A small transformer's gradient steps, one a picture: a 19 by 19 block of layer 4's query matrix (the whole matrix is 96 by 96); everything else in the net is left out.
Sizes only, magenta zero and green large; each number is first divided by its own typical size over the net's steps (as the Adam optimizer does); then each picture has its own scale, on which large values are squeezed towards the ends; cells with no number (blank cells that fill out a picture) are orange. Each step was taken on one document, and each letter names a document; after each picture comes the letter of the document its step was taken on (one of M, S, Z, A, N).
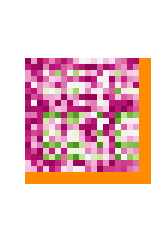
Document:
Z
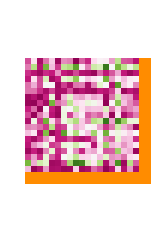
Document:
Z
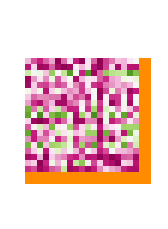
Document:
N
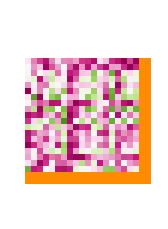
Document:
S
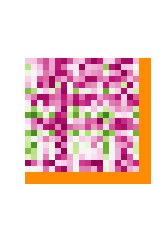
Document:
N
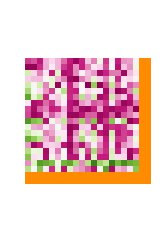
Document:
S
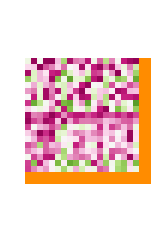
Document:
N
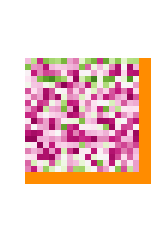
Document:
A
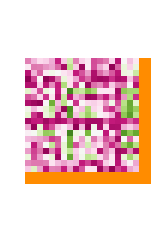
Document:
N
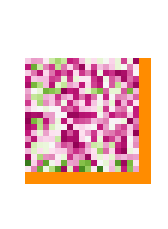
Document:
A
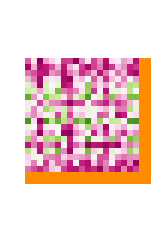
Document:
S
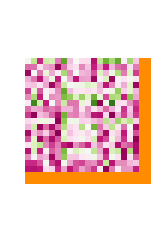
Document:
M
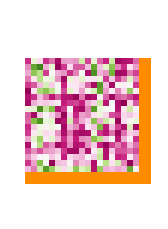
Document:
M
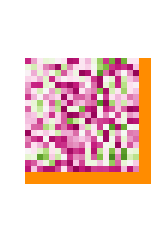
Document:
S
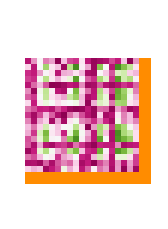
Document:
Z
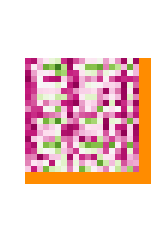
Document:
A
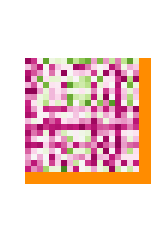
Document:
M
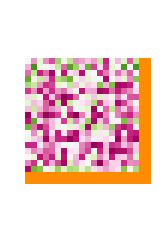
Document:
N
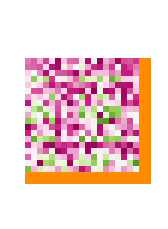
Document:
S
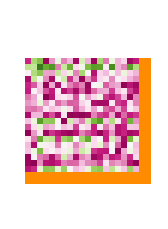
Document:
A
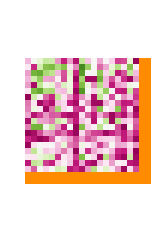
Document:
A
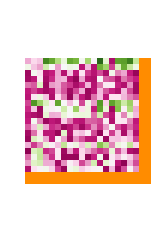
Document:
M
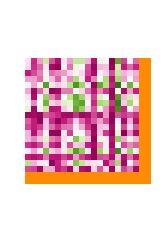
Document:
Z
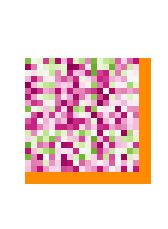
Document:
A
